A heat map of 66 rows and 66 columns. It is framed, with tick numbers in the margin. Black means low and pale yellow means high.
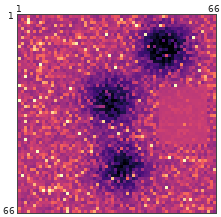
Calmest part: middle right. Stripes: none. Dips: three. Odd patch: calmer, in the middle right.
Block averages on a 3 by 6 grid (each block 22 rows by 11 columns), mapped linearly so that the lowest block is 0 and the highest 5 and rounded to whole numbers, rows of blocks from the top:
554304
541255
553245
